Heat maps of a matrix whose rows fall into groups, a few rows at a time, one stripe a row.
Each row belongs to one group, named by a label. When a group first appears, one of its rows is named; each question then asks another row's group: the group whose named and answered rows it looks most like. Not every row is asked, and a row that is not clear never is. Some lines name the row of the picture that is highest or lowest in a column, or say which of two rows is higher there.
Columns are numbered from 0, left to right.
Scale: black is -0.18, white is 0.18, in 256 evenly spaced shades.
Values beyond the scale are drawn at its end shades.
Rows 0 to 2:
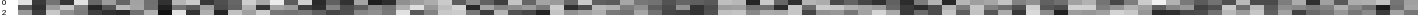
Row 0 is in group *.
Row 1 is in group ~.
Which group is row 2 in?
~
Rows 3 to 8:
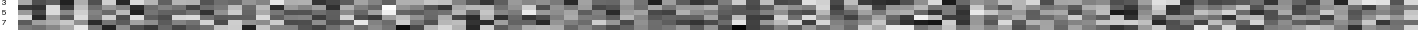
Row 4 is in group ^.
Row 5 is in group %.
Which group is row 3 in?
*
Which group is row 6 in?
*
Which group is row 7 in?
~
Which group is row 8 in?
%
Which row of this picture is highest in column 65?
3
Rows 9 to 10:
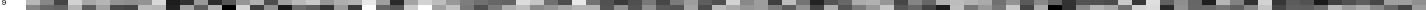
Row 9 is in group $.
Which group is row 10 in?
~
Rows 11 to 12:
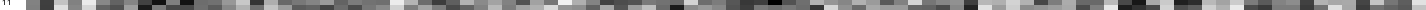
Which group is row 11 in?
%
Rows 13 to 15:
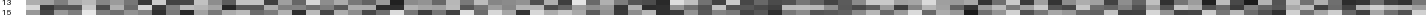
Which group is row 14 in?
*
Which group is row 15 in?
%
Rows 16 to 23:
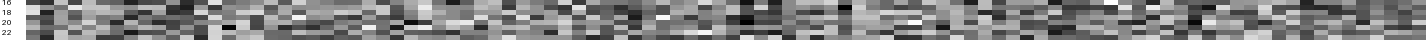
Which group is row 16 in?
^
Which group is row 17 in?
$
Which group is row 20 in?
%
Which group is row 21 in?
~
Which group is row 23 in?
~
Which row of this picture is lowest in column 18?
21
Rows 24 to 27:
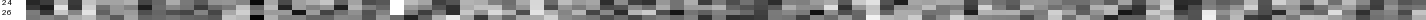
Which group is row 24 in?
^
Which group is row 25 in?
^
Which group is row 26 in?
%
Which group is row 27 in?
%
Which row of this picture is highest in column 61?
27
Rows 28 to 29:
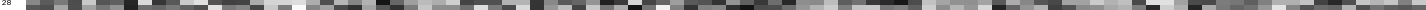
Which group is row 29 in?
^
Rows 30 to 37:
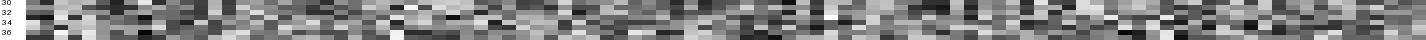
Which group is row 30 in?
~
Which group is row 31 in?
~
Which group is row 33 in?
^
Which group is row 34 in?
$
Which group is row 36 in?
%
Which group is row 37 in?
^
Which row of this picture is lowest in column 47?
32
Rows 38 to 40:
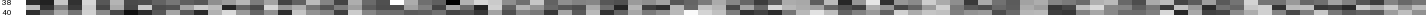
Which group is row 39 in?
*
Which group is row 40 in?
^
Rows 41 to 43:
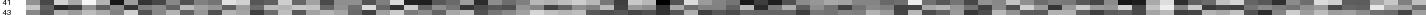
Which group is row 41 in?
%
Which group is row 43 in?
%
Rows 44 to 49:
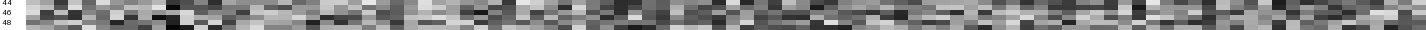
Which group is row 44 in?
$
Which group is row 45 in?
$
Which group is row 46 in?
*
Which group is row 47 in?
*
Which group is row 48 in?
~
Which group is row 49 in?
$
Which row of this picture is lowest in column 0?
48
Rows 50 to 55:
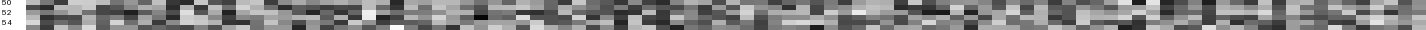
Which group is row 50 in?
$
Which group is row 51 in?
~
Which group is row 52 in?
~
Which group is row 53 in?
*
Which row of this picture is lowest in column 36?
52
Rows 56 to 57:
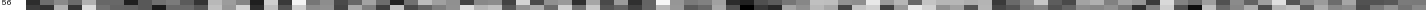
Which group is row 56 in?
^
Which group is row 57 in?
^
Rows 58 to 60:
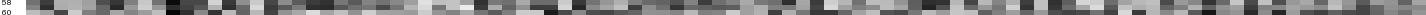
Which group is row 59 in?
~
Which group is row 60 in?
$
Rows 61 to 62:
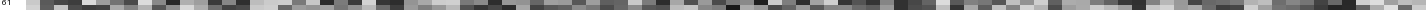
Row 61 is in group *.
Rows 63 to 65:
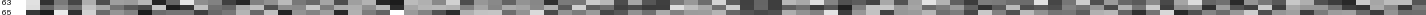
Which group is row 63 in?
*
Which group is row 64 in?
$
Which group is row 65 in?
^
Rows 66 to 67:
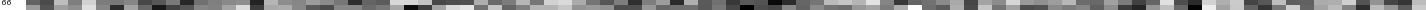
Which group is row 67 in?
%
